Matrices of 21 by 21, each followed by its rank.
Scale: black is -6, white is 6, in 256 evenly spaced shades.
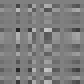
one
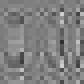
two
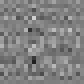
three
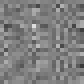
three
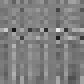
two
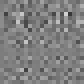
three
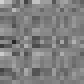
two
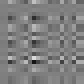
one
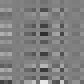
one
